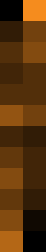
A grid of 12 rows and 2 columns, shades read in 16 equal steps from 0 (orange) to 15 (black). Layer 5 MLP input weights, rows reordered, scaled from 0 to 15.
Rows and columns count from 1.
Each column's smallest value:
4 0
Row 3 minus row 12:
6 -8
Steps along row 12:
up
